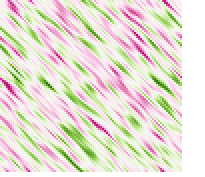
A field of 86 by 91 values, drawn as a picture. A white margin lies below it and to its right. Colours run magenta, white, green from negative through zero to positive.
Grain: diagonal, down to the right. Odd rows or columns: none. Average level on the scale: 50%. Ninth with the lowest average: top right.
